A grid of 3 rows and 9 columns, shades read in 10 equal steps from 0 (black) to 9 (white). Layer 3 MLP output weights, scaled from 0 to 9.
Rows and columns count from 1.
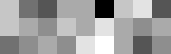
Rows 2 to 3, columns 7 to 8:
6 5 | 6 3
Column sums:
18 15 14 18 20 17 19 16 14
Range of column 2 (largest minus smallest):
2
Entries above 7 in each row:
1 1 2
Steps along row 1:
down down up same down up up down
